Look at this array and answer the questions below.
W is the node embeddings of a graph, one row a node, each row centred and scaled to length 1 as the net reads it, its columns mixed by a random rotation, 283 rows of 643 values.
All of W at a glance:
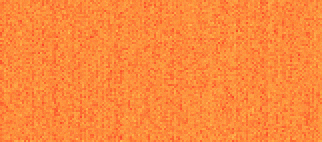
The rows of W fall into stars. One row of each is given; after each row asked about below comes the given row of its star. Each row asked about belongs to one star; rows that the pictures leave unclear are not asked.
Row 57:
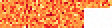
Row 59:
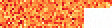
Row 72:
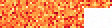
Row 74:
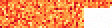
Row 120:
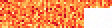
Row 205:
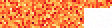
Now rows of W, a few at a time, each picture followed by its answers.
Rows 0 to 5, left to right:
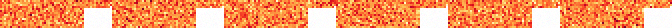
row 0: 120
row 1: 57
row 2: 205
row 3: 74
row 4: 72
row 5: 74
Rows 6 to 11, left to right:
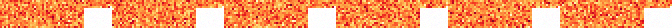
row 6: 120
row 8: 205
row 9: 57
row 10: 205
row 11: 74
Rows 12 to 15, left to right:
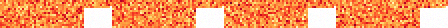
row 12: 72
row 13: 120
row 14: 74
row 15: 72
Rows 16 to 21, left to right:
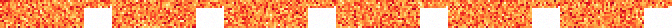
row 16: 120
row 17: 72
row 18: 59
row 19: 57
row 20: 72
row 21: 120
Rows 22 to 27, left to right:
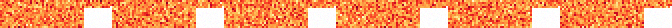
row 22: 120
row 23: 74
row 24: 74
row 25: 59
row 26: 59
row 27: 72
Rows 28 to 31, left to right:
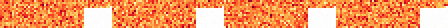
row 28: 120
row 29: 74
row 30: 57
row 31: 57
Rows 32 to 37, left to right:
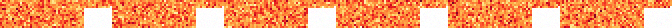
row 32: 59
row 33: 59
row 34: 120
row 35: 57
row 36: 120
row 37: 74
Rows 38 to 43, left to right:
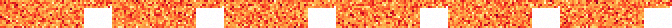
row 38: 205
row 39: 57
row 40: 74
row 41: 72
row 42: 57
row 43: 72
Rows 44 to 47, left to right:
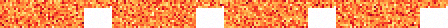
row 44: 72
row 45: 72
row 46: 57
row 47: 74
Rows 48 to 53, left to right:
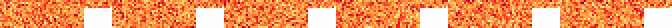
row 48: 74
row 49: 120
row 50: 205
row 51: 205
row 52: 57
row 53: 57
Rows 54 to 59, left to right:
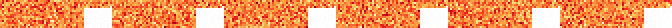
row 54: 74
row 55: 59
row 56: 72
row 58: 205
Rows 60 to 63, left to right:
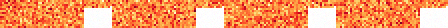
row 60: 205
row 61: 59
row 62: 59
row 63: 120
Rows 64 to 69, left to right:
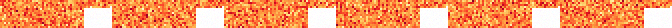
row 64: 120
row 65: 205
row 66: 120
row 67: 120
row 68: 57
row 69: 205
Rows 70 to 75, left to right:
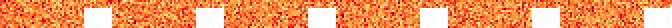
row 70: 205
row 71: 74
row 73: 72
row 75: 120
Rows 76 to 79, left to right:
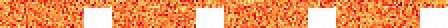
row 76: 57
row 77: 57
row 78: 59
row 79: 57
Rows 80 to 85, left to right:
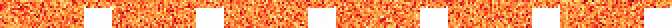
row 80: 59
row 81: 120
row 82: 74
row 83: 205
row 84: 120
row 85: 57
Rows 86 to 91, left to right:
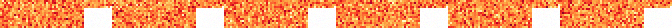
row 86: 72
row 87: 72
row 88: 120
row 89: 205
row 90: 74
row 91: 120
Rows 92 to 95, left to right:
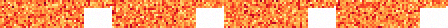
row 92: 72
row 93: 120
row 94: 74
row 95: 59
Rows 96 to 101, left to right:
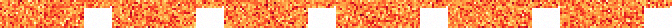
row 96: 57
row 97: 59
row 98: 120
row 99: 59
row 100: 57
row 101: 205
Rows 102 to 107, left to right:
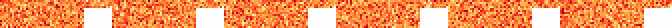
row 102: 120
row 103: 74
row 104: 57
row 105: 59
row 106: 57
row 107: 205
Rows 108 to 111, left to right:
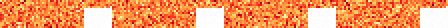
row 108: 57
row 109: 59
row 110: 72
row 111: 59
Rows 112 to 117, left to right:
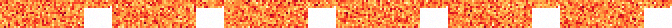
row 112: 74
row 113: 205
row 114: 57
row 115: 120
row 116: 205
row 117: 59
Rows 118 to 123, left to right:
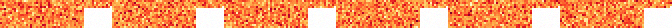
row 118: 59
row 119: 57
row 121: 59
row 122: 205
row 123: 120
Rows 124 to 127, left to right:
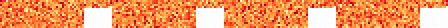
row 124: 205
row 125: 205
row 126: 59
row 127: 205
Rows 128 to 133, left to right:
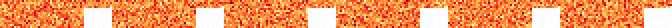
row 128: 74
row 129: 120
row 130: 74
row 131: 57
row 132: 59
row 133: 72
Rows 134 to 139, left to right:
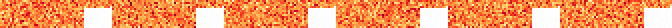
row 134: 59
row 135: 72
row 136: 57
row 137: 57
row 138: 72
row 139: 57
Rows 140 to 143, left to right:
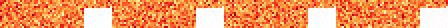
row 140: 205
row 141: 59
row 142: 120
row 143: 205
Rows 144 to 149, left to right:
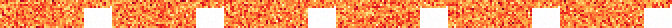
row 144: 74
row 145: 57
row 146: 74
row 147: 59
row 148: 120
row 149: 205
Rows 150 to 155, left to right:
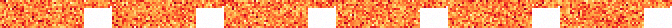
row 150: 205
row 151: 72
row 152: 205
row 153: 74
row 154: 57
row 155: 59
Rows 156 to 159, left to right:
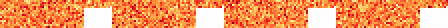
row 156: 59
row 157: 59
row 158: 205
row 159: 205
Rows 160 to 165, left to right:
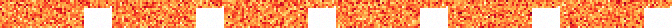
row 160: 74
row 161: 59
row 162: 57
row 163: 120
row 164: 57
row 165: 57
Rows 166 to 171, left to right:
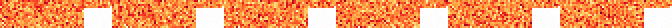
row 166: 74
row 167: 74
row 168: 74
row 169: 205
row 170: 72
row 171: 57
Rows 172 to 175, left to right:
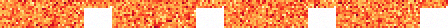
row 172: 57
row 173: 74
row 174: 57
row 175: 205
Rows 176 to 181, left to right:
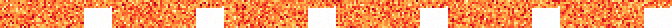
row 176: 72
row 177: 59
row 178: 59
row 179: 120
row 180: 205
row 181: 205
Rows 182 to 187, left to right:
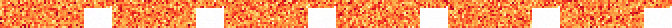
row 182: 72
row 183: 74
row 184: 57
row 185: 205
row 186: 59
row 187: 59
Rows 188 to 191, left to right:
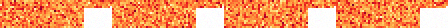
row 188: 59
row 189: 74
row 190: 72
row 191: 205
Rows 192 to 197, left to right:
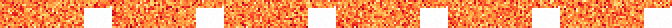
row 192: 205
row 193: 120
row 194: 72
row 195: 72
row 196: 72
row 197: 72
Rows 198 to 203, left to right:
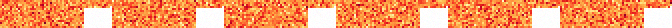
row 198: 120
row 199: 59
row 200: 59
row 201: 74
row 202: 120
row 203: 205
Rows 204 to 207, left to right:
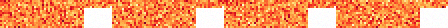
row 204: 120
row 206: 120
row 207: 59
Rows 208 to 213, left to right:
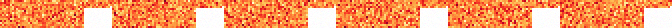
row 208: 120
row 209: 74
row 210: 74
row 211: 59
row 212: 120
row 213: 205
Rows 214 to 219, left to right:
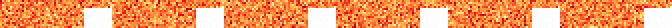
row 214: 74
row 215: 57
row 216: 72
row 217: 205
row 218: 74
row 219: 72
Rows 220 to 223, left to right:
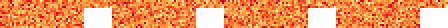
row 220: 72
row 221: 205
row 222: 72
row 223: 57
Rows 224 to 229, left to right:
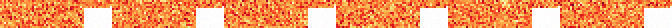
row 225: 59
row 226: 120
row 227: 72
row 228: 205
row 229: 205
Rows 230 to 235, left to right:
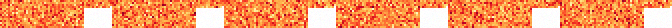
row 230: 120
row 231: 120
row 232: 205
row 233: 59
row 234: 205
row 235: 72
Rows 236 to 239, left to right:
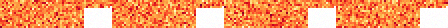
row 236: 72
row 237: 205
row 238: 57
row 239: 205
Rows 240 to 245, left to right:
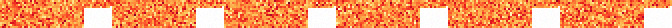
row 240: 205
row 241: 120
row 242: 57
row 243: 74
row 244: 205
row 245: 57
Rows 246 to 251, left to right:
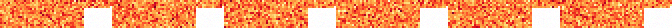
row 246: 57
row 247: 205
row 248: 74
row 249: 59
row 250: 59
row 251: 205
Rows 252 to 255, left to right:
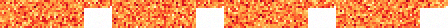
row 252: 59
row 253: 57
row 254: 74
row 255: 57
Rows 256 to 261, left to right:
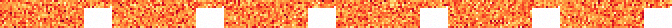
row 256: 120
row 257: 120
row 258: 59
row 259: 72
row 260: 74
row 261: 57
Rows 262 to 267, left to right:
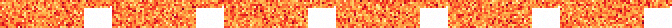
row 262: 72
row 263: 205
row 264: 120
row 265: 57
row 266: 120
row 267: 72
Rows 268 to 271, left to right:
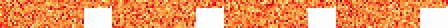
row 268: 72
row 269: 59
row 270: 74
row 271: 205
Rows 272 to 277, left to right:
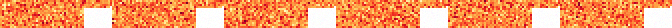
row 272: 74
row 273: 59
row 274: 59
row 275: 72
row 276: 74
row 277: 59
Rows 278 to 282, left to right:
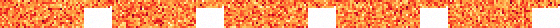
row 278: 205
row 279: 205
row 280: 57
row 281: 120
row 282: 72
